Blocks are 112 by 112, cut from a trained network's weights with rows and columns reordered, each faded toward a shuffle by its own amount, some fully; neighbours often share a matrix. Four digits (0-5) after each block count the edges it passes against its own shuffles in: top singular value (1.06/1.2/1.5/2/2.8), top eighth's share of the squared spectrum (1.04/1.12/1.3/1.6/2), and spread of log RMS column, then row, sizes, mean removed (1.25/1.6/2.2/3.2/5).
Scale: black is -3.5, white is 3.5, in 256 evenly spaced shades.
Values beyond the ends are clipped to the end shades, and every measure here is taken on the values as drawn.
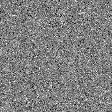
2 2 0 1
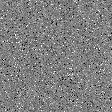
0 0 0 0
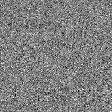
3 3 0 2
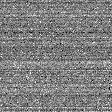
4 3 1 2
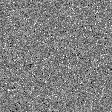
0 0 0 0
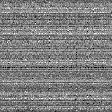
5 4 2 3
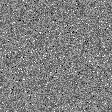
0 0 0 0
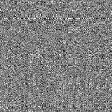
4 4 0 3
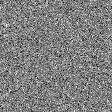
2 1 0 0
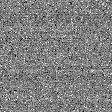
2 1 0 0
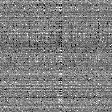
4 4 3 2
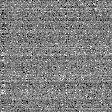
4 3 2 1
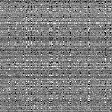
5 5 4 3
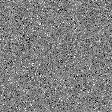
1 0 0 0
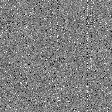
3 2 1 0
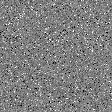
0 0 0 0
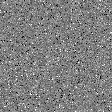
2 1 0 0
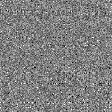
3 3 1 2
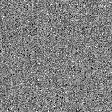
3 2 0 1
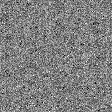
3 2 0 1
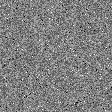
0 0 0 0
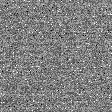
2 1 0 0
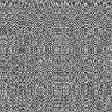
5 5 2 4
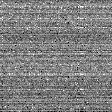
5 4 2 2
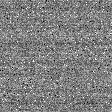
2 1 0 0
